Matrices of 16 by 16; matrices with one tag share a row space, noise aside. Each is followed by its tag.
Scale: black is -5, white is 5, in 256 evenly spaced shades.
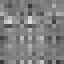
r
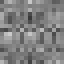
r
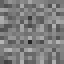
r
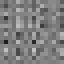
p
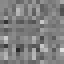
p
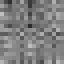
r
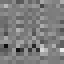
p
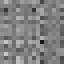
p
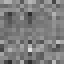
r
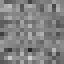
r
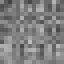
r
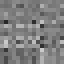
p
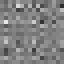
p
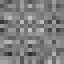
r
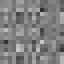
p
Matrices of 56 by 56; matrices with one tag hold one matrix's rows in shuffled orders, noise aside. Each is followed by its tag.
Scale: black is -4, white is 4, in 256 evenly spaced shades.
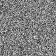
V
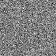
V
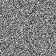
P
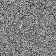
P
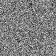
P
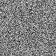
P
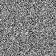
P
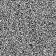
P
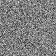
V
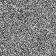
V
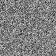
V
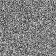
V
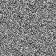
P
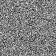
P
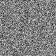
V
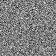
P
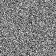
P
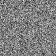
V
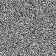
P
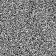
P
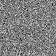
V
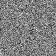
P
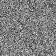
P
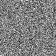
P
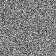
V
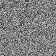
V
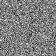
P
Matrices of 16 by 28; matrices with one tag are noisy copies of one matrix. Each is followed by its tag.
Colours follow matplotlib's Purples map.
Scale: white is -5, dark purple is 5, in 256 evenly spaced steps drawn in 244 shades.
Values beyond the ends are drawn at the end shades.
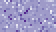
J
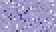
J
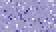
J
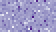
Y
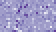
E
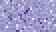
J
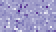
E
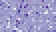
E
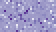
J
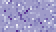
J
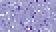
Y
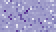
J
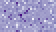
J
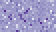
J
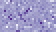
J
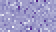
Y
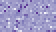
E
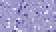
E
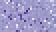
J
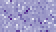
J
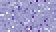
Y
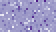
Y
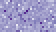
J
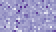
E
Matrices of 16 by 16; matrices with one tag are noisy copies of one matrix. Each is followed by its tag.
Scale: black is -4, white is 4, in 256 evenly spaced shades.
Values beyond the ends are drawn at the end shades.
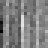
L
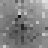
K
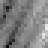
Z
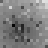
K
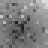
K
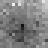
K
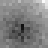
K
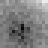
K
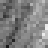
Z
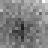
K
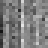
L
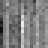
L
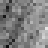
Z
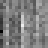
L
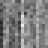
L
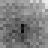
K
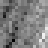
Z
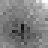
K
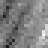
Z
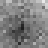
K
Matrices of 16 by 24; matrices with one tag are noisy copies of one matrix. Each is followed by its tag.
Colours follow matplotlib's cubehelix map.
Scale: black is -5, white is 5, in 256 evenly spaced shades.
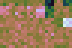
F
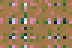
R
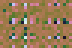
R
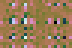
R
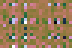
R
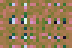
R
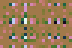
R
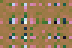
R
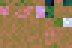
F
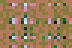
R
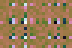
R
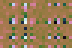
R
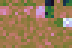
F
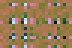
R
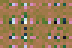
R
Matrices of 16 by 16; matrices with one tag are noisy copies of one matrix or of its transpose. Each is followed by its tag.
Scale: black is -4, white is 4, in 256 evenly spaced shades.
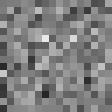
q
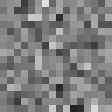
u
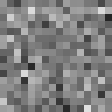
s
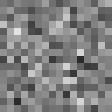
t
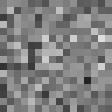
q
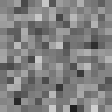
u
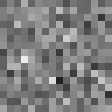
t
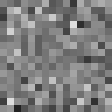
s
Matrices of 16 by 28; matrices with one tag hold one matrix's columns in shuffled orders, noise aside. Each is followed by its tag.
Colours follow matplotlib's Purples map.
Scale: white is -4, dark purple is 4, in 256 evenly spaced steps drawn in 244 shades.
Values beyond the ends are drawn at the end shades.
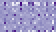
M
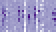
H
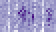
H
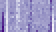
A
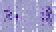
H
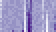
A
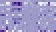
M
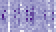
H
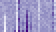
A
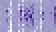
H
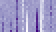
A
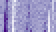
A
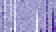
A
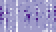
H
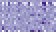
M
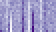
A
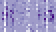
H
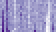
A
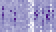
H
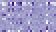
M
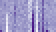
A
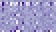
M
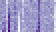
A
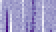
A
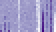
A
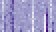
A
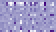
M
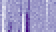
A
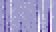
A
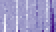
A
